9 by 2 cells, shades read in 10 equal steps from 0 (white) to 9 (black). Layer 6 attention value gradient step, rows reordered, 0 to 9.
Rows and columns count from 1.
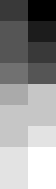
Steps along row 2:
up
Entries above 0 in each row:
2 2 2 2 2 2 2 1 1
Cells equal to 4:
0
